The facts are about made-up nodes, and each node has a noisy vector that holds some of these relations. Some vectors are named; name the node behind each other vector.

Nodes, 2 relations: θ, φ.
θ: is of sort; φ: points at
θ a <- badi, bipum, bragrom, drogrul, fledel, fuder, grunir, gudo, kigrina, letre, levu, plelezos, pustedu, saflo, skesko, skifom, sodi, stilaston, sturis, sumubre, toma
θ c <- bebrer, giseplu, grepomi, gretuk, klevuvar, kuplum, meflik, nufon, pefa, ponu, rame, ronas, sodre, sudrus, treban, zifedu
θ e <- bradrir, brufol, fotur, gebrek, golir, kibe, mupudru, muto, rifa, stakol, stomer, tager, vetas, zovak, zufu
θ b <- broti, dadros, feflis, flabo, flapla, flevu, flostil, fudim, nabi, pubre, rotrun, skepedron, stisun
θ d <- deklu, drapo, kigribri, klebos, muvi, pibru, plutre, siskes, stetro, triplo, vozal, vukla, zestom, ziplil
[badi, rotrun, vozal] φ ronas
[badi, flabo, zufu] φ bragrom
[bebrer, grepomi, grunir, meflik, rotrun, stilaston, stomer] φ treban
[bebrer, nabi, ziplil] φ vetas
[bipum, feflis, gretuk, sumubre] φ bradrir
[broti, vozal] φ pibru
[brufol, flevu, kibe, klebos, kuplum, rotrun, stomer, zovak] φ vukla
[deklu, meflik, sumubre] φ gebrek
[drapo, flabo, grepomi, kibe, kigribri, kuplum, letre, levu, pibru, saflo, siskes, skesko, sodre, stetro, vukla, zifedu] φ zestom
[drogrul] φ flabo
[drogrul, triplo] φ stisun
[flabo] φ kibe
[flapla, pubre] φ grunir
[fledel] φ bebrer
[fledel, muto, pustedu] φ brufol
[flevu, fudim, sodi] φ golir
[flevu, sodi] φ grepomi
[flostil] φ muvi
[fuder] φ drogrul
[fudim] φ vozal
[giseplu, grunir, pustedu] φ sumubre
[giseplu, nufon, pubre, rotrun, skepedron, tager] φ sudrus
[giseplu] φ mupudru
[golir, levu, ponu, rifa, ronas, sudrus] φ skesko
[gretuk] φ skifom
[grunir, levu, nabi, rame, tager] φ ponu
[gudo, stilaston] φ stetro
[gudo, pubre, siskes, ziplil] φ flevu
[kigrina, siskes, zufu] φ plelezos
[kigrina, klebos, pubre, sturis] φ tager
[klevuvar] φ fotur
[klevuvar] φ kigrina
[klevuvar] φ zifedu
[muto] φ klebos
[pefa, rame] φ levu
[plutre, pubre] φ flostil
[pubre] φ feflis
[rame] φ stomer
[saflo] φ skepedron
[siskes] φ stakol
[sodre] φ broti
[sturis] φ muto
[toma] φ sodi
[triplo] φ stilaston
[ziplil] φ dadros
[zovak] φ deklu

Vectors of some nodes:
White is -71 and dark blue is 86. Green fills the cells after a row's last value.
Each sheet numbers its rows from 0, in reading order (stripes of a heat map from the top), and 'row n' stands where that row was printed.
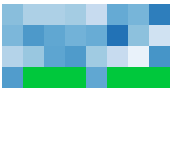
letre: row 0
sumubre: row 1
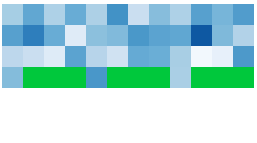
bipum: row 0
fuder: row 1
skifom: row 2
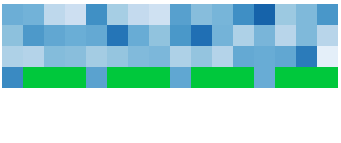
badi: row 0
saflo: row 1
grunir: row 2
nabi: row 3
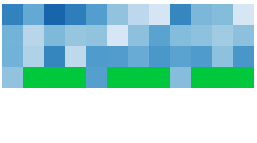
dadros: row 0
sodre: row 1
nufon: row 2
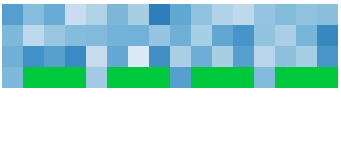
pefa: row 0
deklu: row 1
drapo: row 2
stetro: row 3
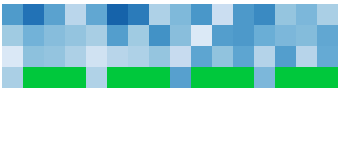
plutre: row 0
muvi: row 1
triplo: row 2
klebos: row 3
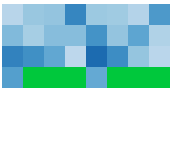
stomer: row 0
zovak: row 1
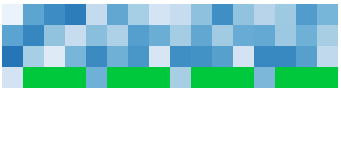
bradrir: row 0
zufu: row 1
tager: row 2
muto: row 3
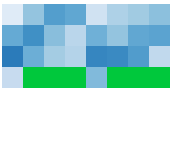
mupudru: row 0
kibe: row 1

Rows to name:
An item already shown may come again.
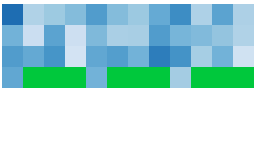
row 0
rotrun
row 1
grepomi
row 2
skepedron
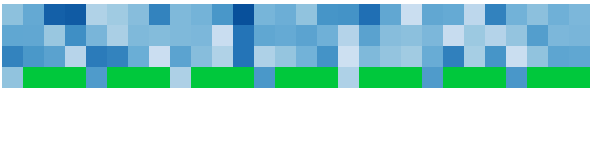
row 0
vetas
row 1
stomer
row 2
treban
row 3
stilaston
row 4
plutre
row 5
meflik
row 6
sodi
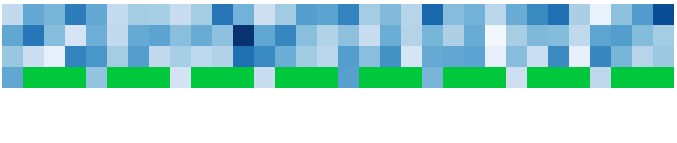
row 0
sumubre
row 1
broti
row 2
zestom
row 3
mupudru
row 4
fudim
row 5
pubre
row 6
flostil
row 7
gebrek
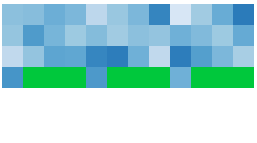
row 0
sodi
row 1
stomer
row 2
brufol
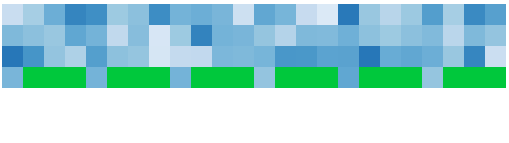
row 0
brufol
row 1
flapla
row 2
kigrina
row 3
klevuvar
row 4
rame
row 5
flevu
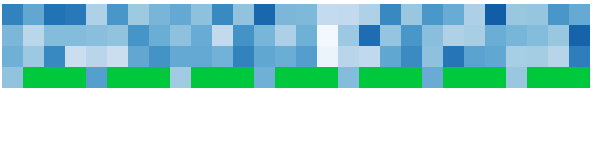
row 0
dadros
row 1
drogrul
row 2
ponu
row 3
pubre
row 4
skesko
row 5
bebrer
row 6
vukla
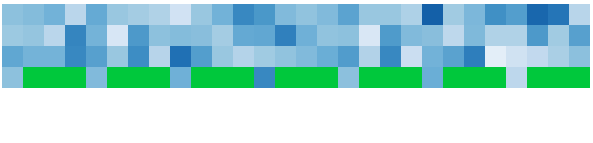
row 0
ronas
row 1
flabo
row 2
brufol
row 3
toma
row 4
flabo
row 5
nabi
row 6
muvi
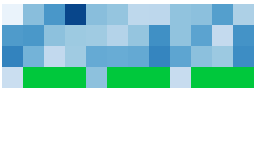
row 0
gebrek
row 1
zifedu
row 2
sudrus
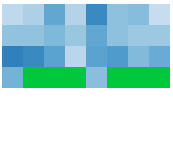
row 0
rifa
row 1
nufon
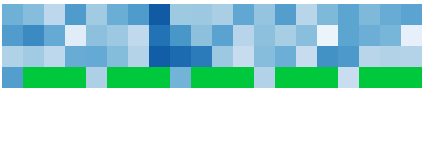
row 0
pustedu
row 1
treban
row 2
zovak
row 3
gretuk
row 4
feflis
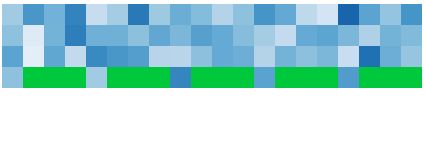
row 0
stisun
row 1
golir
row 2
gudo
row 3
siskes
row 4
ziplil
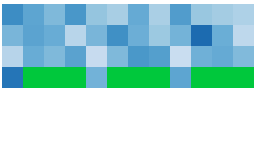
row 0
fledel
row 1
levu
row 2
sturis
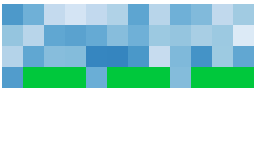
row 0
siskes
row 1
rifa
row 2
giseplu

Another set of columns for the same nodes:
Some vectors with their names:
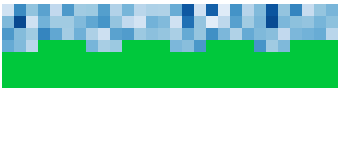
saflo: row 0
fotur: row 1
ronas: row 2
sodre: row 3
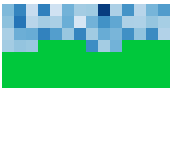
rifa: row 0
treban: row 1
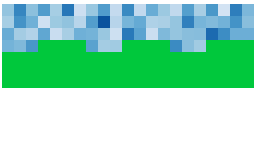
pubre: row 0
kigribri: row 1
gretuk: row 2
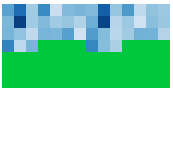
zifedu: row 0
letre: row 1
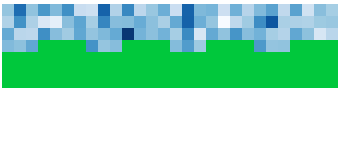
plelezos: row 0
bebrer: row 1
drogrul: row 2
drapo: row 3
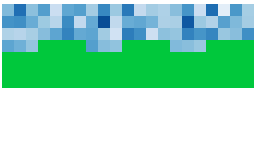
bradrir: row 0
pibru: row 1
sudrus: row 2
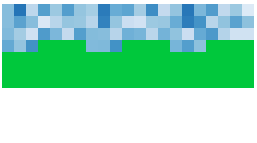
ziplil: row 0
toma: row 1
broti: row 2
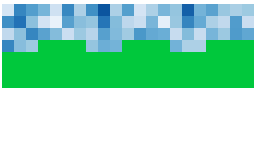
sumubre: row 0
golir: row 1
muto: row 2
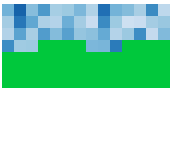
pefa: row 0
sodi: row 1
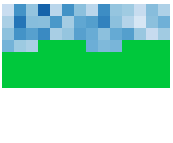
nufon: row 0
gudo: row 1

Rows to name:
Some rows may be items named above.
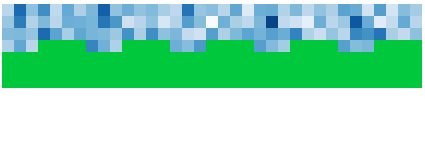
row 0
badi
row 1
nabi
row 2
flostil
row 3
levu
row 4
ponu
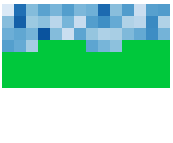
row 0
grunir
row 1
bradrir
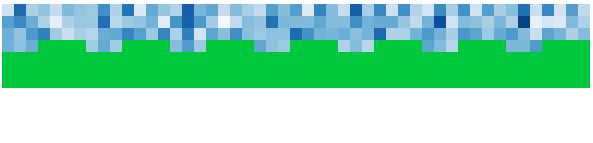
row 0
stilaston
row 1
rifa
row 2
drogrul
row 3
gretuk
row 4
rotrun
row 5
saflo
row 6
skesko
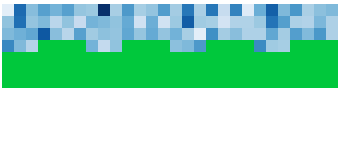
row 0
grunir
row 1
stomer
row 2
flabo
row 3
pefa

